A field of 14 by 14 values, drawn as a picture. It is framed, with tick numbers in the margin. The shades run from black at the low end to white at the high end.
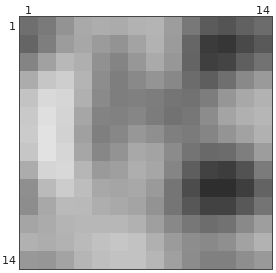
The texture is blotchy. On average the colour sits 60% of the way up the scale. No single row or column stands out from its neighbours. The middle left is the ninth with the highest average.
